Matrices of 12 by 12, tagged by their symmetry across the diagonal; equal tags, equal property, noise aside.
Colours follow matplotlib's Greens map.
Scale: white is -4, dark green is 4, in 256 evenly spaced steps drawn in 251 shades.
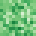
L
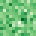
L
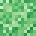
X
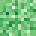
L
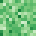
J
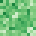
X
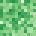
X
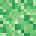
X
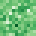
J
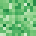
L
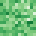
J
